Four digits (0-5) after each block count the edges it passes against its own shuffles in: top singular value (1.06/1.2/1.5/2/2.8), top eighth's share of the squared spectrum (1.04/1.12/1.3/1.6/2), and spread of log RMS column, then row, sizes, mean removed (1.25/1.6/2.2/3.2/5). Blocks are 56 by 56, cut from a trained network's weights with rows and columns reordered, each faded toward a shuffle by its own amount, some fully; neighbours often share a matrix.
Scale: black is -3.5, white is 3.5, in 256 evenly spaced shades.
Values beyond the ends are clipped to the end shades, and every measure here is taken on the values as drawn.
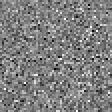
2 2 0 1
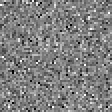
0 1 0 0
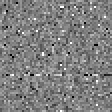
2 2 0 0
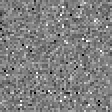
1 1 0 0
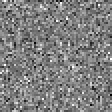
2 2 1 0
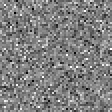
0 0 0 0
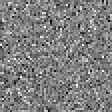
0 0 0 0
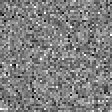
2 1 0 0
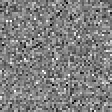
0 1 0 0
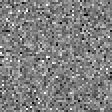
0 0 0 0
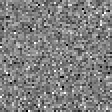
1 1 0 0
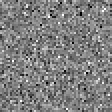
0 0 0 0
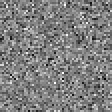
1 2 0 0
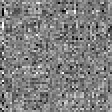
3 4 3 2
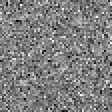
0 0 0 0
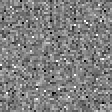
0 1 0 0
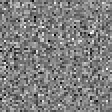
3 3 2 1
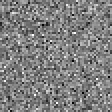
2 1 0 0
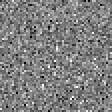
1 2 0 0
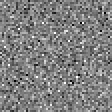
2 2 0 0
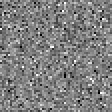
2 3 1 1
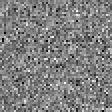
3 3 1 2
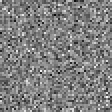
2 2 0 0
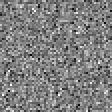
2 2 0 0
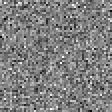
1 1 0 0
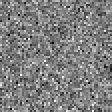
1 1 0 0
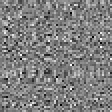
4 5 2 2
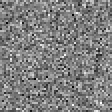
2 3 1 0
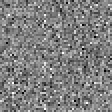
2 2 1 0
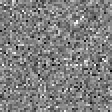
2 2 0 1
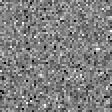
0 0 0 0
